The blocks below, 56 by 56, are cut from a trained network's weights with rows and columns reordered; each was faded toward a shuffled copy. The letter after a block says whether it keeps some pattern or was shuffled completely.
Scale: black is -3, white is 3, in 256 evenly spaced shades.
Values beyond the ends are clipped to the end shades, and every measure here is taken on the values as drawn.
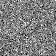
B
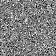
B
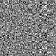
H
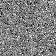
B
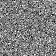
B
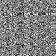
H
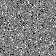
B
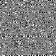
H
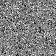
B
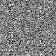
H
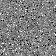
B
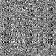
H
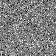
B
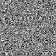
H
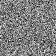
B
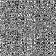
H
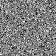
B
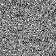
H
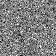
B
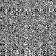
H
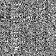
H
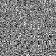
H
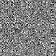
H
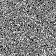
B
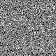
B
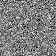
B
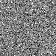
B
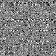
H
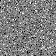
B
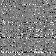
H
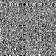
H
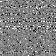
H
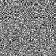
H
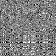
H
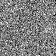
B
